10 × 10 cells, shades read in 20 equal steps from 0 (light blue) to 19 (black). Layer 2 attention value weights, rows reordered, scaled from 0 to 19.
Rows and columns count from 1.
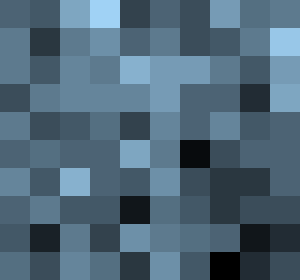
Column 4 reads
0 6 8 7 9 10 10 11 13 9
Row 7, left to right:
7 11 3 10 11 6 12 14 14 10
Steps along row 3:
up down up down up same up up down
